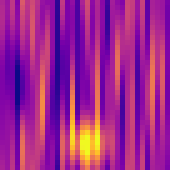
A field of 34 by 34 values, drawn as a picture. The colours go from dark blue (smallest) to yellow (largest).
Ninth with the highest average: bottom middle. Bumps: one, in the bottom middle. Grain: streaks running down.
